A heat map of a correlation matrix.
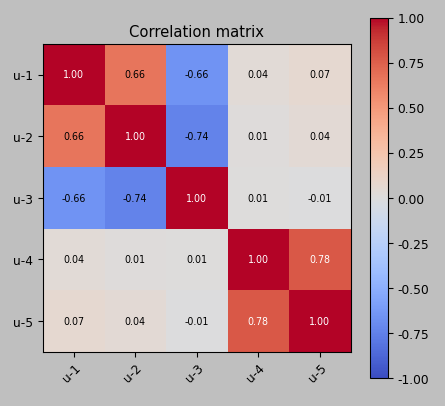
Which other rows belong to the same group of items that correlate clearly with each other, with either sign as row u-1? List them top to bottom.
u-2, u-3
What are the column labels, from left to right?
u-1, u-2, u-3, u-4, u-5
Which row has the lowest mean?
u-3
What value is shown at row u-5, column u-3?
-0.01
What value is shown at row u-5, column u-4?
0.78
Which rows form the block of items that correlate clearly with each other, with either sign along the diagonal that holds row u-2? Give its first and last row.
u-1 to u-3
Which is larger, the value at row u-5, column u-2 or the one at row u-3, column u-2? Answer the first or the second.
the first
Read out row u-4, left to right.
0.04 0.01 0.01 1.00 0.78
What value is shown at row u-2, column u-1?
0.66
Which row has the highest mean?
u-5
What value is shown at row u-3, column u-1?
-0.66
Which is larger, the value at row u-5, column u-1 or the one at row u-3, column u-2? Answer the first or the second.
the first
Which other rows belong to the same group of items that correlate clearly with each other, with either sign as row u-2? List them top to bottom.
u-1, u-3
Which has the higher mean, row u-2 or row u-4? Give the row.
u-4
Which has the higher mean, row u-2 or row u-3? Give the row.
u-2
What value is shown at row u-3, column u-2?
-0.74
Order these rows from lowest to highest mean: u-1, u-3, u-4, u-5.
u-3, u-1, u-4, u-5
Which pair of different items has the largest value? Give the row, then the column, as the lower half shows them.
u-5, u-4
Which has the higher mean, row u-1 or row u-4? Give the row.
u-4
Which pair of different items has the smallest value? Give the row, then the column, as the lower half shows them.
u-3, u-2
